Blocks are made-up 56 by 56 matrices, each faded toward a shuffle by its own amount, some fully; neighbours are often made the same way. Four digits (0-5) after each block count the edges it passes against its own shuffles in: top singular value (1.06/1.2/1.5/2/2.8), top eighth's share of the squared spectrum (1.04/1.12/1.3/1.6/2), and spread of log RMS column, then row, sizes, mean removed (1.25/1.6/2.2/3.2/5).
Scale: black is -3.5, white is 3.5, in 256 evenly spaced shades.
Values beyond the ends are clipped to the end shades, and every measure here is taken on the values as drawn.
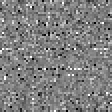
3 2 0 2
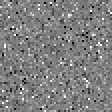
0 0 0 0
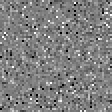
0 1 0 0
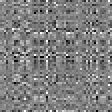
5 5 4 4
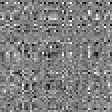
4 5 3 3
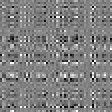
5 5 4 4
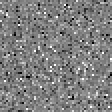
0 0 0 0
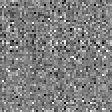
4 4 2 2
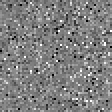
0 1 0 0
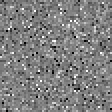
0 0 0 0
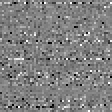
2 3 0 3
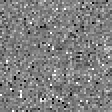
0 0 0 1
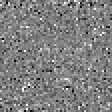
1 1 0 2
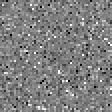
0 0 0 0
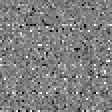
2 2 0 2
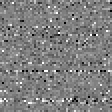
2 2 0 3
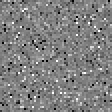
0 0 0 0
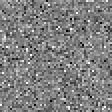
0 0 0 0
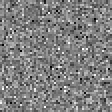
2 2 0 0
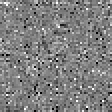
3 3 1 1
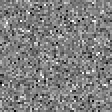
1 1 0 1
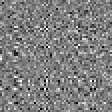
4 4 2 3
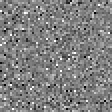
3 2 0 1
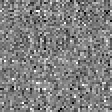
3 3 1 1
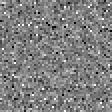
2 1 0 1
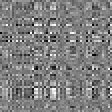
5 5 3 4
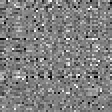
4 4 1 3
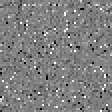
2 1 0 0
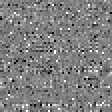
3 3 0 2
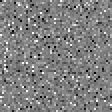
1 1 0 0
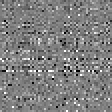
4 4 2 3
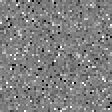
1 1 0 0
